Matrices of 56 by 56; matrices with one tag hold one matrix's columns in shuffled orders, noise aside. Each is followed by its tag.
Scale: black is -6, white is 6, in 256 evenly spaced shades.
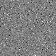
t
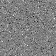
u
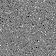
u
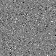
t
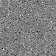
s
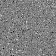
s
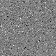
u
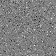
u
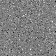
s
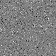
u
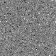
t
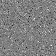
u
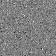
s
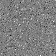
t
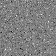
s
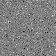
s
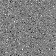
s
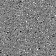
s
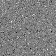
s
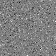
t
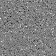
u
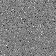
u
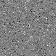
u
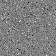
t
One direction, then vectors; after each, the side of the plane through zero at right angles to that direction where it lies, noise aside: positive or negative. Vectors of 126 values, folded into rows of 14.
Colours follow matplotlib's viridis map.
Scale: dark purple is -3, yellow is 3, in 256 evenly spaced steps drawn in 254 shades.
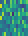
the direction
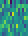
negative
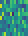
positive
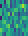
negative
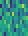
negative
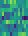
positive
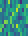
negative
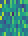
positive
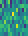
negative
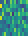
positive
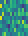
positive
